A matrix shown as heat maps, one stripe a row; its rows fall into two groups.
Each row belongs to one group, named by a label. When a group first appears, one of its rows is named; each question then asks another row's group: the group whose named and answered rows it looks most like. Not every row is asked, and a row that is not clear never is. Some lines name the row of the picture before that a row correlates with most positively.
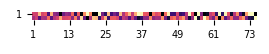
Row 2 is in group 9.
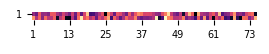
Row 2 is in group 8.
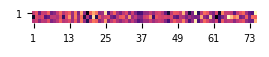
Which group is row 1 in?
9
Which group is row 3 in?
9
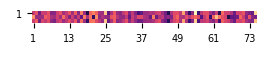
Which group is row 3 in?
9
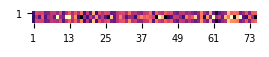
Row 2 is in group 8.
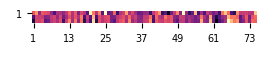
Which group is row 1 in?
9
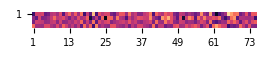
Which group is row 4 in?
8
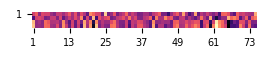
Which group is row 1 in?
9
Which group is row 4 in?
8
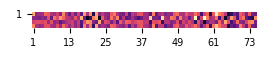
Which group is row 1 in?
8
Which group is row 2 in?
9
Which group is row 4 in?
8
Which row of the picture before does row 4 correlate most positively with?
4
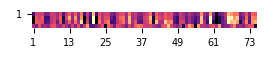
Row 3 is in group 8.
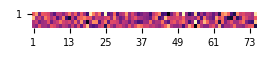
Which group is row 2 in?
8
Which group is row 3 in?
9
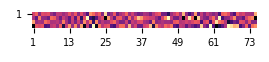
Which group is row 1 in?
9
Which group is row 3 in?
8
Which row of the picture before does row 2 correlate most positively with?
4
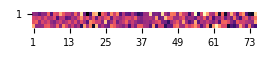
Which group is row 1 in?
9
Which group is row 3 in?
9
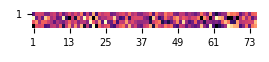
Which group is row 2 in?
8
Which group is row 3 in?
9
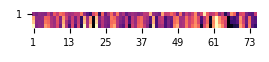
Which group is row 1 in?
9
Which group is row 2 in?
8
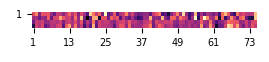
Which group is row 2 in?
9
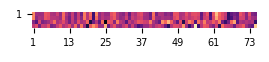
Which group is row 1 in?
8
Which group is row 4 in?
9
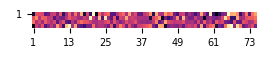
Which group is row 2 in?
9
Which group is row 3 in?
8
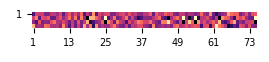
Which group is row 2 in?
9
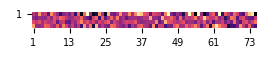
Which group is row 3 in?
8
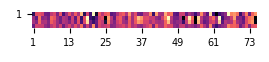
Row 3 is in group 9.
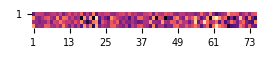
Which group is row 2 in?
8
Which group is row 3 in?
9
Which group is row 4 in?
8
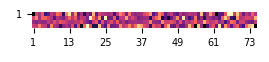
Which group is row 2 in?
9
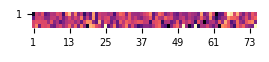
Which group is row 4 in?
9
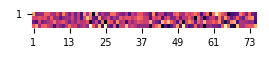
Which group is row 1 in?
8
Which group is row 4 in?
9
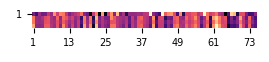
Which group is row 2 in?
8
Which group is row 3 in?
8
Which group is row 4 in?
8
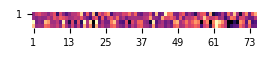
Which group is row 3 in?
8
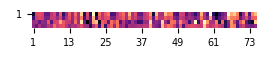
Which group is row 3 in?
9
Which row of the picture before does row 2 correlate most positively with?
1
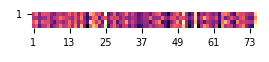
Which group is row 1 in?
9
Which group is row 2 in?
9
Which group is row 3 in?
9
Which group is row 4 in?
9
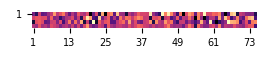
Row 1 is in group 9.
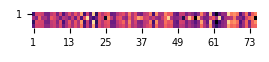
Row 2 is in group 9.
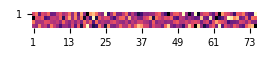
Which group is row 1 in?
9
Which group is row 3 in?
8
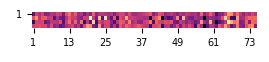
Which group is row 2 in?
9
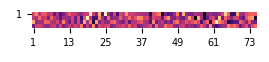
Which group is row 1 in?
9
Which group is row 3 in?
8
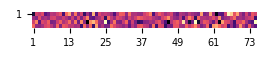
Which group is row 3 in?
9
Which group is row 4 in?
8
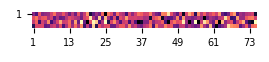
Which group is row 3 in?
9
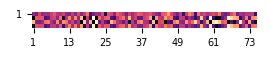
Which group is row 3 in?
8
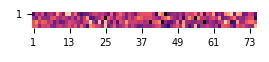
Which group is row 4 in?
9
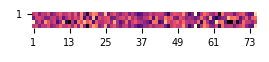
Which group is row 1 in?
9
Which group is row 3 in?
8
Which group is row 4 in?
9
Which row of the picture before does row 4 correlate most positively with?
4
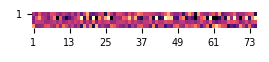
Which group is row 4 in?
8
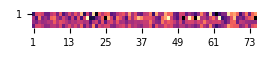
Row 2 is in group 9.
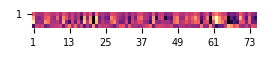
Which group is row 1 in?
8
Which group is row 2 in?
8
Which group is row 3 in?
8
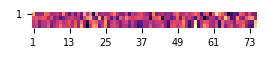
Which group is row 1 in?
8
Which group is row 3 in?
9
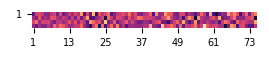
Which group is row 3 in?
9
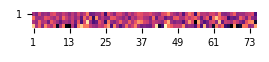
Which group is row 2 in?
8
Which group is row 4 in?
8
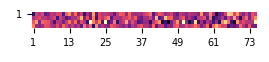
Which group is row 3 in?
9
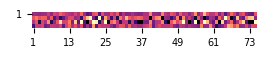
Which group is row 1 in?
9
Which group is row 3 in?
9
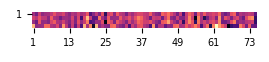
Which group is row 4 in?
8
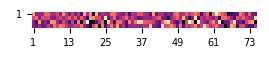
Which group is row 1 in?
8
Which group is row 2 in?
9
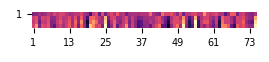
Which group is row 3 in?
9
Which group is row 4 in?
9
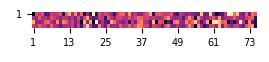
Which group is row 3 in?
8
